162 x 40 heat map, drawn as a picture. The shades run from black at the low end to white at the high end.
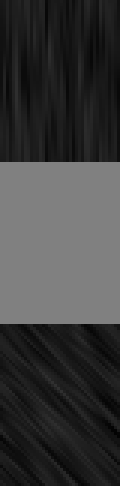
It is made of 3 by 1 panels. Panel 1,1: very low, streaked downward, faint in contrast. Panel 2,1: middling, flat. Panel 3,1: very low, slanting down to the right, faint in contrast.
